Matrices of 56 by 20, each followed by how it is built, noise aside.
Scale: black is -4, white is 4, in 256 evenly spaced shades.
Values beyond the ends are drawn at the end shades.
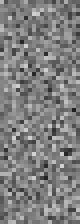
noise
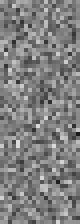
noise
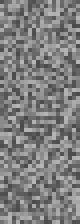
noise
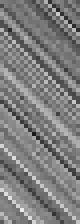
Toeplitz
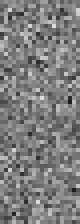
noise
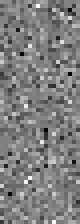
noise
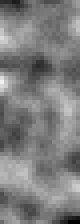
smooth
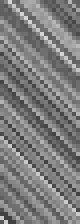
Toeplitz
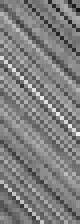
Toeplitz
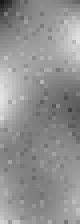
smooth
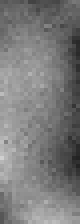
smooth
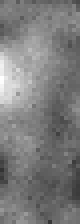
smooth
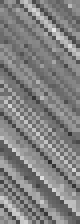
Toeplitz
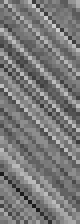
Toeplitz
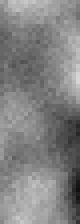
smooth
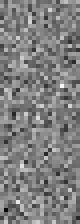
noise
